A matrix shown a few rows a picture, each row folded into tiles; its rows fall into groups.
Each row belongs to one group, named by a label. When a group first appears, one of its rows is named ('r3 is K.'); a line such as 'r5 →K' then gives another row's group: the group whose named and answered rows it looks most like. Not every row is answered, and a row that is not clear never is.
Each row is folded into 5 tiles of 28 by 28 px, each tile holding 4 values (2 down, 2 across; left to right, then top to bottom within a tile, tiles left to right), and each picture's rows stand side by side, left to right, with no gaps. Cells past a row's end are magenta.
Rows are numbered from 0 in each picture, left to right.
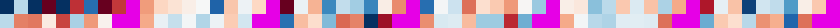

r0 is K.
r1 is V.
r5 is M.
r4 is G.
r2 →M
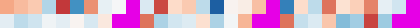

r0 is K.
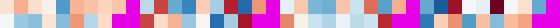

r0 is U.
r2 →G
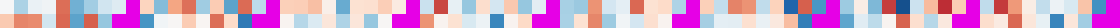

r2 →U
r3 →G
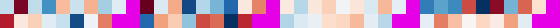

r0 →G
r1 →M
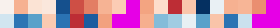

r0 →U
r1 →U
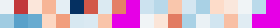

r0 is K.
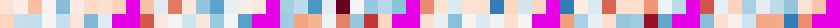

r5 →M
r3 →V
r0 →U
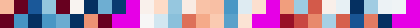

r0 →G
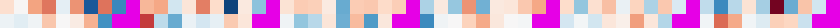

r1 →G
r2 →U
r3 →K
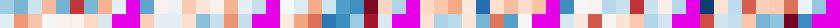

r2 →V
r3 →U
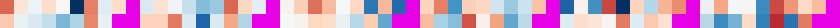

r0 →V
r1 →V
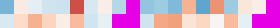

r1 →K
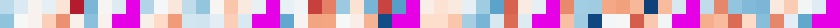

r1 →V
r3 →V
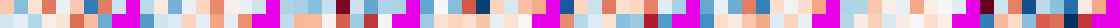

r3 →K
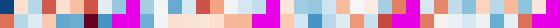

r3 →G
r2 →G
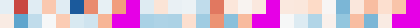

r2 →U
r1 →U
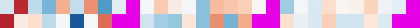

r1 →U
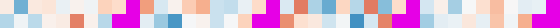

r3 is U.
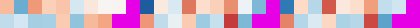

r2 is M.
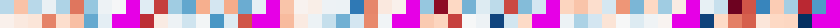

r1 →G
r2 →V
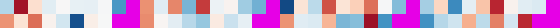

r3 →U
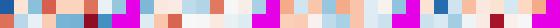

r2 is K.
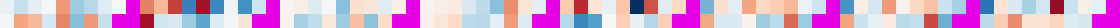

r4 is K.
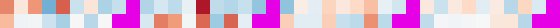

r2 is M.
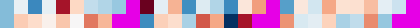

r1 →M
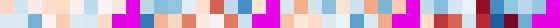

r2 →G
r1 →K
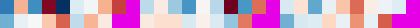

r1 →G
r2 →U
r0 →K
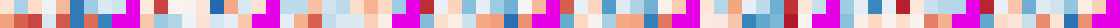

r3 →M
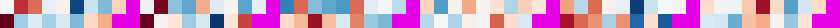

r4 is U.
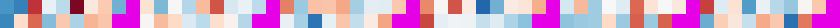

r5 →M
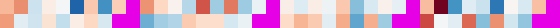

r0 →V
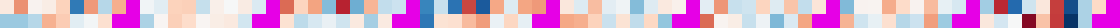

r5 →G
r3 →K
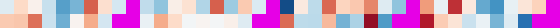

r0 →V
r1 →K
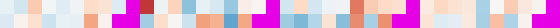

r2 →U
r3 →U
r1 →M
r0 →V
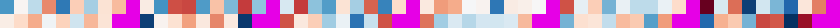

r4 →M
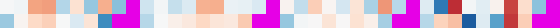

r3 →V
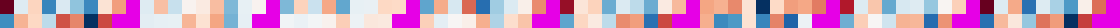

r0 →M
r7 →M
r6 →M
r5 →U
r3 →K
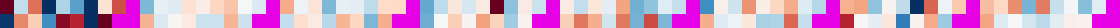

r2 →M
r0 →M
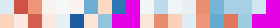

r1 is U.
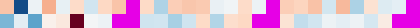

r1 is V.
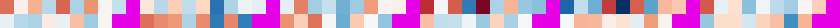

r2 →V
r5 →M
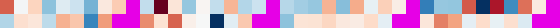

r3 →K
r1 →G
